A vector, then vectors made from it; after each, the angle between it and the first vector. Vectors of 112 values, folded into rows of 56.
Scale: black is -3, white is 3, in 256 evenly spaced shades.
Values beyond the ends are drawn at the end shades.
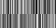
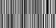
orthogonal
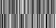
orthogonal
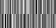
partly aligned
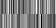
nearly opposite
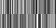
nearly parallel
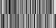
orthogonal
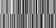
orthogonal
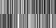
partly aligned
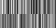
nearly parallel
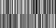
nearly parallel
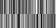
nearly opposite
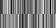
orthogonal
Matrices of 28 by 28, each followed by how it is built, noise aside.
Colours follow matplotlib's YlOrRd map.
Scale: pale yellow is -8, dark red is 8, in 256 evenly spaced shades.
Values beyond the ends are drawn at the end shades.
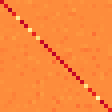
diagonal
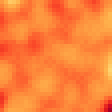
smooth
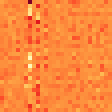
uneven columns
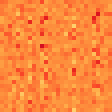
uneven columns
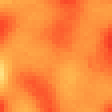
smooth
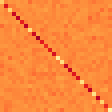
diagonal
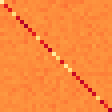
diagonal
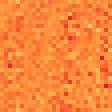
uneven columns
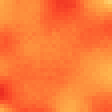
smooth
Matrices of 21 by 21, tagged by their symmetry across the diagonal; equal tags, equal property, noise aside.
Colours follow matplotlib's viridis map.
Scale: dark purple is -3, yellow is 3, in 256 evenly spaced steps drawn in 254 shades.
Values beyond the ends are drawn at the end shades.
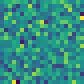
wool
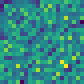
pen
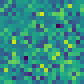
pen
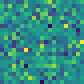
wool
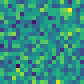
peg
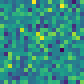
peg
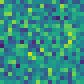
peg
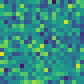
wool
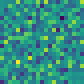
wool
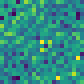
pen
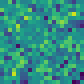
pen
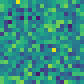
peg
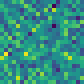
wool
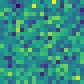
peg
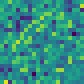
pen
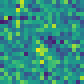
wool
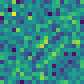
pen
